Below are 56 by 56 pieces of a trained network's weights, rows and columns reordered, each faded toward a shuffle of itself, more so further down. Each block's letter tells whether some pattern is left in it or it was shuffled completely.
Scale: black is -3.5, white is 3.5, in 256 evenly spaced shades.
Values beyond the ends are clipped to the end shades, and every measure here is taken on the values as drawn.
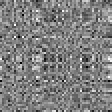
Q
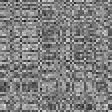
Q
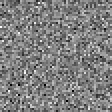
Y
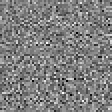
Q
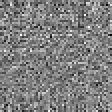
Q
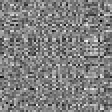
Q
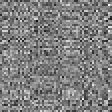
Q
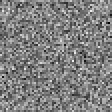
Y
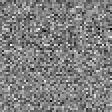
Q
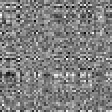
Q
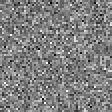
Y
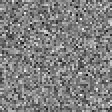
Y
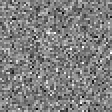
Y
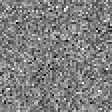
Y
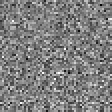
Q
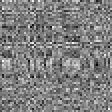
Q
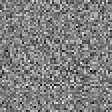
Q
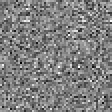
Q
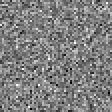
Y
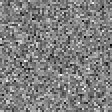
Y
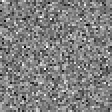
Y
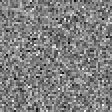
Y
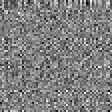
Q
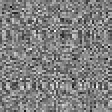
Q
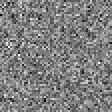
Q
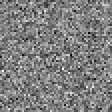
Y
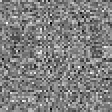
Q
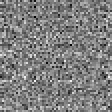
Q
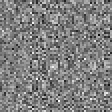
Q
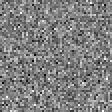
Y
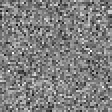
Y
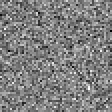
Y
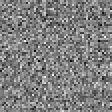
Q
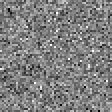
Y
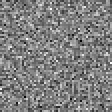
Y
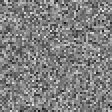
Y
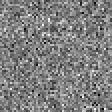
Q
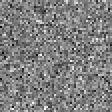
Y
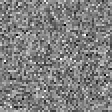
Y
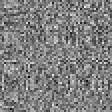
Q
